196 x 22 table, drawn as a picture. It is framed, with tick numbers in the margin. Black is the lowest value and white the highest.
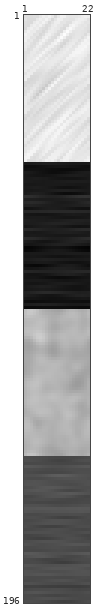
The table splits into 4 rows of 1 panel. Panel 1,1: very high, slanting up to the right, faint in contrast. Panel 2,1: very low, streaked across, faint in contrast. Panel 3,1: high, blotchy, faint in contrast. Panel 4,1: low, streaked across, faint in contrast.
